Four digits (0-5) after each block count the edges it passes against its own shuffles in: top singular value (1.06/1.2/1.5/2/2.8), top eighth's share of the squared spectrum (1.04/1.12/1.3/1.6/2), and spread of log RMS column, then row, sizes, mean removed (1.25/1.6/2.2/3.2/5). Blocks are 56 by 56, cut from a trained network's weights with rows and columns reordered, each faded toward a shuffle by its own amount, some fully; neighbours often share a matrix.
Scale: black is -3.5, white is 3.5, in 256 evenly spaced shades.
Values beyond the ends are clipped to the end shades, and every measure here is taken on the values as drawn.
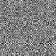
3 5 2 2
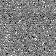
1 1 0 0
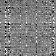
3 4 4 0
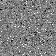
0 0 0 0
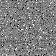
0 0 0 0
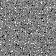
0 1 0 0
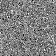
1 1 0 0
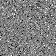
0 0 0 0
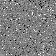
0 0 0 0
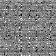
3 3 2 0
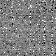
2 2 2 0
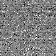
2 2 1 0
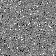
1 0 0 0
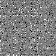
2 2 2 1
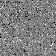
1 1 0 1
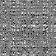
3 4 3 1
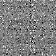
2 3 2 0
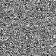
3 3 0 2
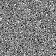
1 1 0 0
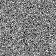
0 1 0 0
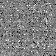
2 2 1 0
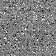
1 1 1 0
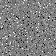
0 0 0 0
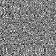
3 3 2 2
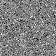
1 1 0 0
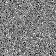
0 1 0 0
